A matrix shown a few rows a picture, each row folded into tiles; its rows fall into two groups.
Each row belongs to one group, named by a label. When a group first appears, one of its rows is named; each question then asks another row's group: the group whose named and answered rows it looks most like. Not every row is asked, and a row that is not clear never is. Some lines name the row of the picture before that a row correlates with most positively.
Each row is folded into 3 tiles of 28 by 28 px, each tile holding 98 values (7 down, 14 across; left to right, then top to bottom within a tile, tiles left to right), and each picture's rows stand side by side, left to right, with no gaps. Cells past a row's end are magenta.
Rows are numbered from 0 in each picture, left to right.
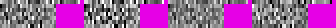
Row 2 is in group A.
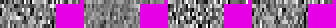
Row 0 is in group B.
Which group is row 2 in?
A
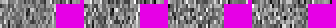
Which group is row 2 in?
A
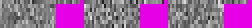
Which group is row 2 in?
B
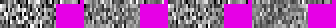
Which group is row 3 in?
B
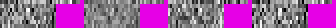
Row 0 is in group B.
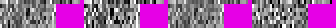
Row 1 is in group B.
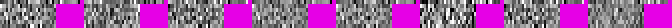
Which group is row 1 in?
B
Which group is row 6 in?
A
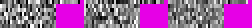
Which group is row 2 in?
A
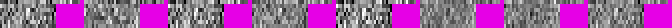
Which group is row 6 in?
B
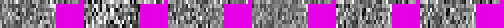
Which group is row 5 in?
B
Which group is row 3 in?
B
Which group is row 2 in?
A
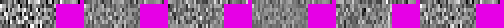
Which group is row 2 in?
A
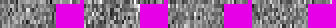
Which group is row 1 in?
B
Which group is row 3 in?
A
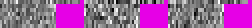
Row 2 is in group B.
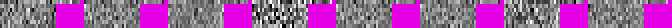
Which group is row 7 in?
A
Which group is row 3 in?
A
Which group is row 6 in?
B
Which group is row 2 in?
B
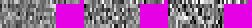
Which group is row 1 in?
A
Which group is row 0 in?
B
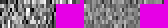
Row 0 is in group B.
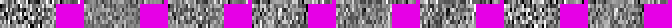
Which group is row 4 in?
B
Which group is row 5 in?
B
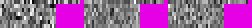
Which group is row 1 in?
B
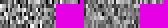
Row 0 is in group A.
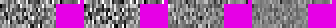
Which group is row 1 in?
A
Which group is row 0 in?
A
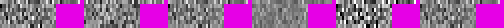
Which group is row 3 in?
B
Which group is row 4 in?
A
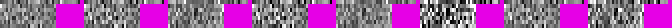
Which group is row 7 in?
B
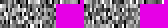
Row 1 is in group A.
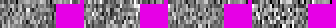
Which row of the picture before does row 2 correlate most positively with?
0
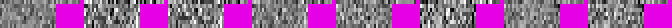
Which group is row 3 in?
B
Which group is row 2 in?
B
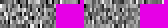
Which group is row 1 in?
A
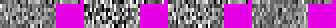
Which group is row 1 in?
A
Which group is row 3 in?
B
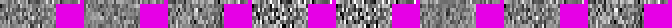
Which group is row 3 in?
A
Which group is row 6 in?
A
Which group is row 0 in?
A
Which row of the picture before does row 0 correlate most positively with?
1
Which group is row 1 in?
B
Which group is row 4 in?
A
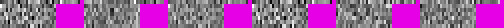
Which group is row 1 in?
B
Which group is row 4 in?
B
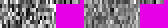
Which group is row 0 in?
B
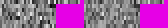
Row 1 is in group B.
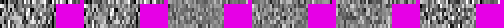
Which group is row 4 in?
B
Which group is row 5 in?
A
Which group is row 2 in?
A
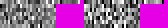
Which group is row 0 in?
A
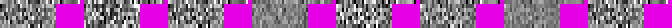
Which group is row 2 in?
A
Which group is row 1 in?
B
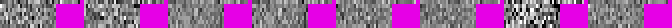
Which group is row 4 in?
A
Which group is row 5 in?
A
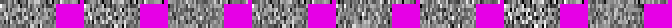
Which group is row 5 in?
A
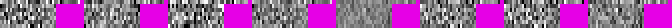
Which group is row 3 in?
A
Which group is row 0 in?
A
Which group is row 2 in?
B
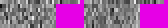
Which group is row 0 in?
A
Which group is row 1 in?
B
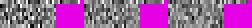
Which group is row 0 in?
A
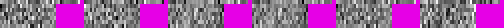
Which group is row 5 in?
B
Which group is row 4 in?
A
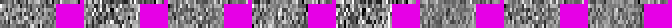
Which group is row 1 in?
B
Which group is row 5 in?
B
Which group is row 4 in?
B
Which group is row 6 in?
A
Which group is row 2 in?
A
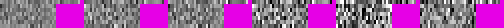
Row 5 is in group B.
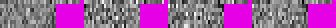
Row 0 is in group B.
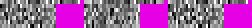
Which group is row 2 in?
A
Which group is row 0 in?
A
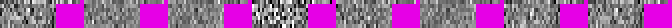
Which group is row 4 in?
A
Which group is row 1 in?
A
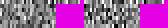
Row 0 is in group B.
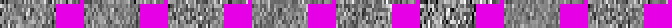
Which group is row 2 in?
A
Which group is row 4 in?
B
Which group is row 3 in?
B
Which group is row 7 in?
A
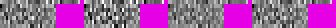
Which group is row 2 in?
A
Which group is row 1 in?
A
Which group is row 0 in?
A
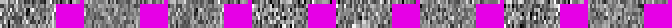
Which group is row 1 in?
B
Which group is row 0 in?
B
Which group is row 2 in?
B
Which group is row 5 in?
A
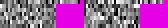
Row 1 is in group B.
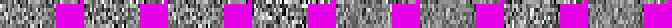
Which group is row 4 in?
B
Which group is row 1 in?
A
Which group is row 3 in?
B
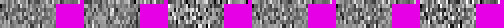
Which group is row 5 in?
A
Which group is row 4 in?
A
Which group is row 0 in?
A
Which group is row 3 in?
A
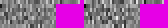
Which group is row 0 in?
A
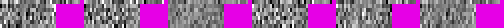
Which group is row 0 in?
B
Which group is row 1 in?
A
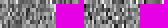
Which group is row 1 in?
A
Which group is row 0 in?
B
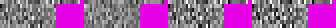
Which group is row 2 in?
A
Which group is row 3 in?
A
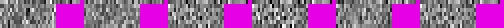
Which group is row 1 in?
B
